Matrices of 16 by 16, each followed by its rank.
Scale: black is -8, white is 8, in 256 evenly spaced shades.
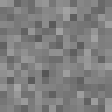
full rank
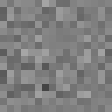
three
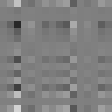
one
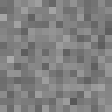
full rank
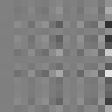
one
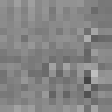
three
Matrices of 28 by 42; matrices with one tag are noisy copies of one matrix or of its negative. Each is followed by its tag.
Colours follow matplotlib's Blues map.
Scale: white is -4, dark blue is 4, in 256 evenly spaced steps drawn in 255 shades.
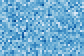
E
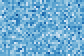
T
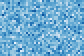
T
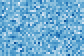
T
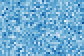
T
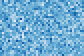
E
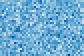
T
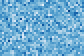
E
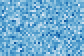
T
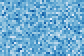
T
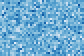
T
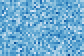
T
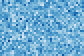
E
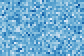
T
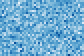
T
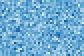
T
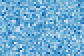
T
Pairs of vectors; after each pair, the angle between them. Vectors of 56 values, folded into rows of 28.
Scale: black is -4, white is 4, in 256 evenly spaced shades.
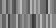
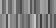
nearly opposite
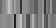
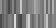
nearly opposite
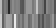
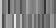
nearly parallel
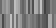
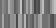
orthogonal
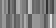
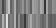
partly opposed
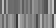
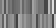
nearly parallel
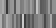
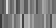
nearly opposite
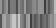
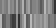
nearly opposite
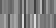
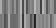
nearly opposite
